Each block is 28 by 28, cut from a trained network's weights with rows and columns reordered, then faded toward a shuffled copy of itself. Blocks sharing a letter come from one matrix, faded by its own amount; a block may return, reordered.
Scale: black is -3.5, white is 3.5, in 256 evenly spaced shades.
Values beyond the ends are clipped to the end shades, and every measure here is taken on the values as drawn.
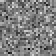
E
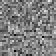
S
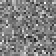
E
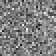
E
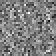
E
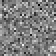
E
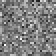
E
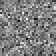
E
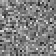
E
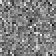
E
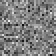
S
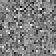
S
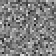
E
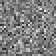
S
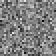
E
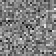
E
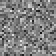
E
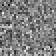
S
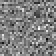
S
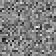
S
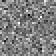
E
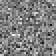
E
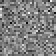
E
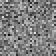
S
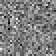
S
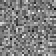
S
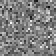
S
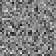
S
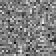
E
